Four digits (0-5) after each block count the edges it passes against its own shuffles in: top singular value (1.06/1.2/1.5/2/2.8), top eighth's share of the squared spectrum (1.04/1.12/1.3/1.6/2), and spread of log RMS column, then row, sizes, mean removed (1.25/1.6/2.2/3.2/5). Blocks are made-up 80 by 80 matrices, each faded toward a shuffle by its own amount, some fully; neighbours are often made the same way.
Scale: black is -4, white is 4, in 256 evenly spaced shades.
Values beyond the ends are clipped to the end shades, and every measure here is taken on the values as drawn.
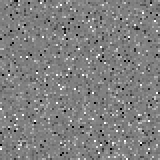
0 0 0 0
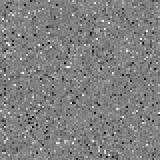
1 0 0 0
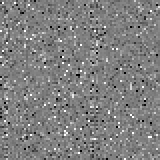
2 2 1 0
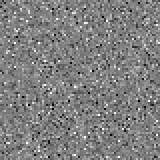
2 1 0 0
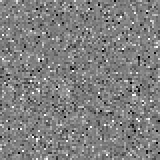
2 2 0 0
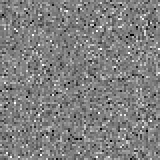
3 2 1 1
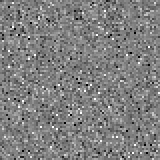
3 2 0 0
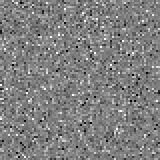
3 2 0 0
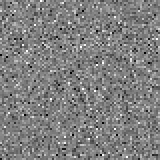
3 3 1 1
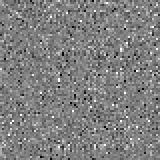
3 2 1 1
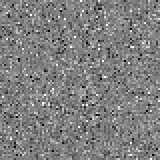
3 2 1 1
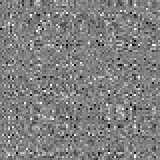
4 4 3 3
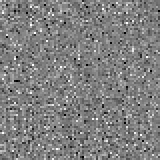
3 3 1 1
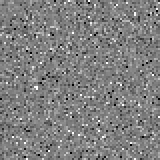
1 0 0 0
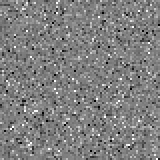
0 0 0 0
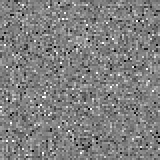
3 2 0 0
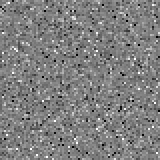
0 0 0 0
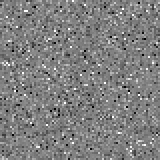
2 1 0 0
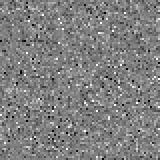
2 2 0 0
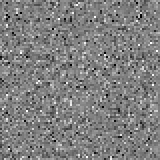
3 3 1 1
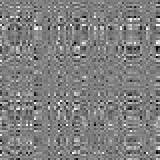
5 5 4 4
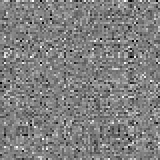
4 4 2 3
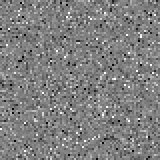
2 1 0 0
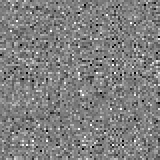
4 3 2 2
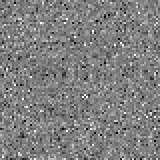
3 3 1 1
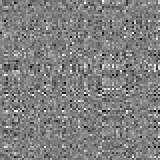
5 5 3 3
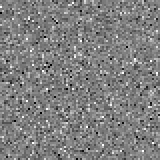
2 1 0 0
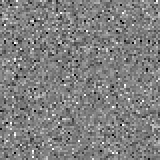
3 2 1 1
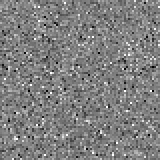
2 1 0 0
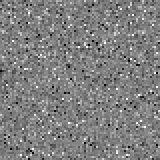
0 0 0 0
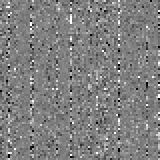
2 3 3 0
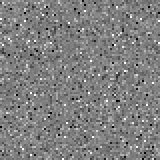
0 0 0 0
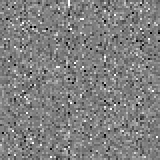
1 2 2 0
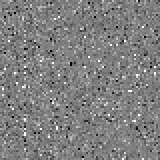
1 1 1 0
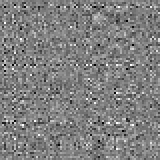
4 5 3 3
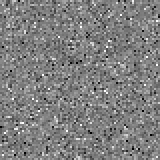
0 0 0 0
